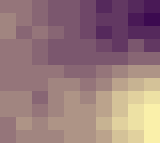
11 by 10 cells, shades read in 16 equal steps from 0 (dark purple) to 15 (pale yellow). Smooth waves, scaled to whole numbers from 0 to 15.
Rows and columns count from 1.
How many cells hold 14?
3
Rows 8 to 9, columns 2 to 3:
8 6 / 8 7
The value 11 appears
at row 7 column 9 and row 10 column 7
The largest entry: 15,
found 3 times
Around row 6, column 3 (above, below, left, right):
6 7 7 7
